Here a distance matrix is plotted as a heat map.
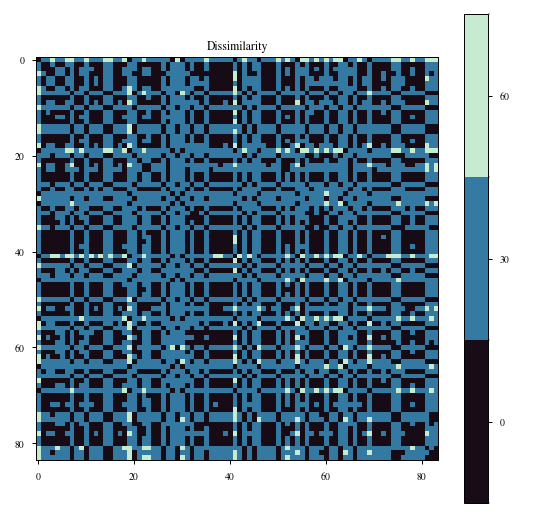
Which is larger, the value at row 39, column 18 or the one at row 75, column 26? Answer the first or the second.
the first
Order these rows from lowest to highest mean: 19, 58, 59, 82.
59, 58, 82, 19
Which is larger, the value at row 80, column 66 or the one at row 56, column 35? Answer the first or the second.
the first
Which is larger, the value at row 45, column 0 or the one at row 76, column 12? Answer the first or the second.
the first
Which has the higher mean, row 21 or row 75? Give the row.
75
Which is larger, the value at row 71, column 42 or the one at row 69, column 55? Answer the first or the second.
the second
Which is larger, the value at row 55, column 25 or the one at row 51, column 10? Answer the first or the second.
the second
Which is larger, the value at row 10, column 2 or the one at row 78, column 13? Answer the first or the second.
the first
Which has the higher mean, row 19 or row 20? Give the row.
19
